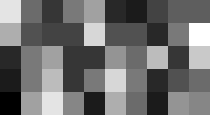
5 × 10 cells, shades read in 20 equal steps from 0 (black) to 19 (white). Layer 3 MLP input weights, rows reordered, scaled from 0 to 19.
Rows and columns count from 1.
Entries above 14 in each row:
1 2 1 1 1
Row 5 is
0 12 17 10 2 13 8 2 11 10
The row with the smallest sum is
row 1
